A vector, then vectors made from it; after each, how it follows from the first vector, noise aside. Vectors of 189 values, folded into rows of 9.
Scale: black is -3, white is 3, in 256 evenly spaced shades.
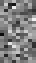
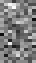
sign-scrambled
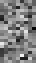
reversed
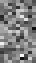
reversed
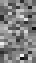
reversed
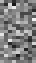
sign-scrambled
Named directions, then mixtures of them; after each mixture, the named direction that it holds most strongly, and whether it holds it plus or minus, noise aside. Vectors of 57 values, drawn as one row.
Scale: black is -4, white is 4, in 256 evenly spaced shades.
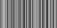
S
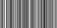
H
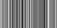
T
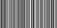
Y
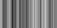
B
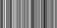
H, plus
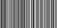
Y, plus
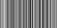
S, plus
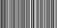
Y, plus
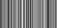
T, minus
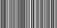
Y, plus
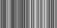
Y, plus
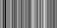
H, minus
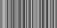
S, plus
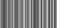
S, minus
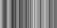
B, plus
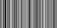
H, minus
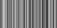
S, plus
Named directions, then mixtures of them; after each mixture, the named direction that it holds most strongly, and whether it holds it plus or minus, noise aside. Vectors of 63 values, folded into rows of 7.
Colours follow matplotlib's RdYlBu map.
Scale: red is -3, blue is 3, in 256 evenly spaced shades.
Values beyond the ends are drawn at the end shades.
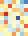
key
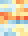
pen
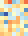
key, minus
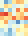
pen, plus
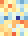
pen, minus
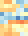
pen, minus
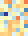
key, minus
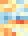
pen, minus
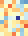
key, plus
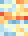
pen, plus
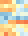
pen, minus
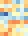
pen, minus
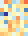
key, minus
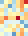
key, minus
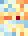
pen, plus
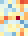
key, minus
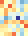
key, plus
